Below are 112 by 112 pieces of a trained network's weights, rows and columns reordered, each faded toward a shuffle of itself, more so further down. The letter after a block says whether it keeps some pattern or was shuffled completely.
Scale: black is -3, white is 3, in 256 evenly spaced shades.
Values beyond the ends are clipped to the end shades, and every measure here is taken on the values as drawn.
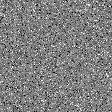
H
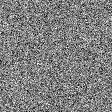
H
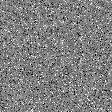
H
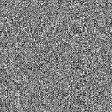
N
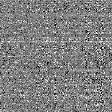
N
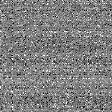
N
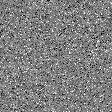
H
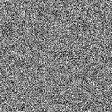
N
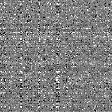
N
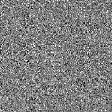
N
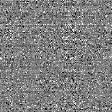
N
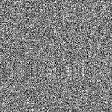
N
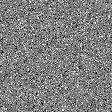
H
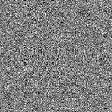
N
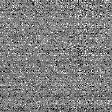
N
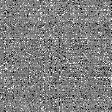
N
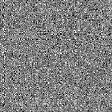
N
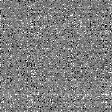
N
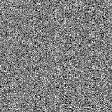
N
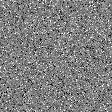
H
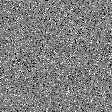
H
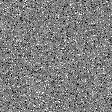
H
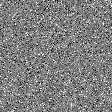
H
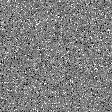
H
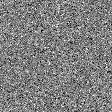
H
